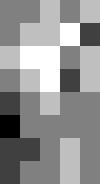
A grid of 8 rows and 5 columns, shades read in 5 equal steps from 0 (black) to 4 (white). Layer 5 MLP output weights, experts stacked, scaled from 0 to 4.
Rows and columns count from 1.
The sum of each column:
12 19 23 19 18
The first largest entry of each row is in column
3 4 2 3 3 2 4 4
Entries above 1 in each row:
5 4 5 4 4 4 3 4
